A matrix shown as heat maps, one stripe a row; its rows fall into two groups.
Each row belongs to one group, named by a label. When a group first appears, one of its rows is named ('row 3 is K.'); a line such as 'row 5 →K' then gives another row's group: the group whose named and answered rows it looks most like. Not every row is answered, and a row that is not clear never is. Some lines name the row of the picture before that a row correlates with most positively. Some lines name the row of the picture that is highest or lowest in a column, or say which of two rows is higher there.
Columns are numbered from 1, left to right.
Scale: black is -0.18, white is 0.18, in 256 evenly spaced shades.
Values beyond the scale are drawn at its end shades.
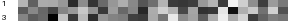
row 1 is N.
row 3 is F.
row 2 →F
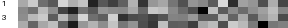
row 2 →N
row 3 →F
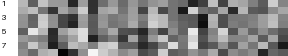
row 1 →N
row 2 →F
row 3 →N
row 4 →N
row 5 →F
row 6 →F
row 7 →F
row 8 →N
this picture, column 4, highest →8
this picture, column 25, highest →7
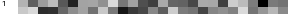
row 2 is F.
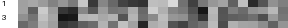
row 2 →N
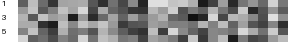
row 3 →N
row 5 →F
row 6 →F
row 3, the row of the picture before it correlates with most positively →2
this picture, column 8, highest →4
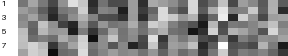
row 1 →F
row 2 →F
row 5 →N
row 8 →F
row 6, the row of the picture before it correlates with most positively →6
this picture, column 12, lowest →7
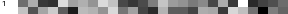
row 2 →N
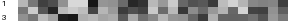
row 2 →F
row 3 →N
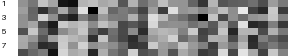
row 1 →N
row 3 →N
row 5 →F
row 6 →F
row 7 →F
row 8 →F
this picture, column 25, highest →3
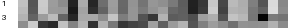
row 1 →N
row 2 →N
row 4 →F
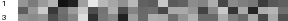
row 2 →F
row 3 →F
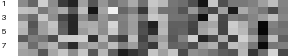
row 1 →N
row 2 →F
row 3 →N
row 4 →N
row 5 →N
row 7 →N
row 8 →F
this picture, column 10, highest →2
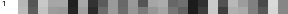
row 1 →N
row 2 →N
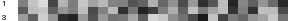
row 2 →F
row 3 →N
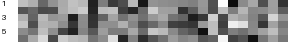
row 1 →F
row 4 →N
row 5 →N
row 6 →F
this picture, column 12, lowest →2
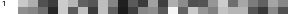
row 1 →F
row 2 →F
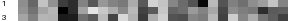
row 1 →N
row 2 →N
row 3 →N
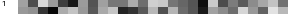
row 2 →F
